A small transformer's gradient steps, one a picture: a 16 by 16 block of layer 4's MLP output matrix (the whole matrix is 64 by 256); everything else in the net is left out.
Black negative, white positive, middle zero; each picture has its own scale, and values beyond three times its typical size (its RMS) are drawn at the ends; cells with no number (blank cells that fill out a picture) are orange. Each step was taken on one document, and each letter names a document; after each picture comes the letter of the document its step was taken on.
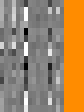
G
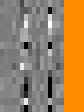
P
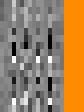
P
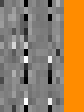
G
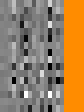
P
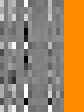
G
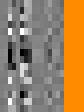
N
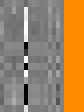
G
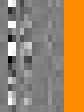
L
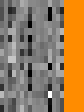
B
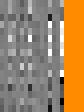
B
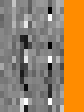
P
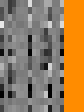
B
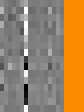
G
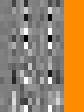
P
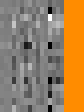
P
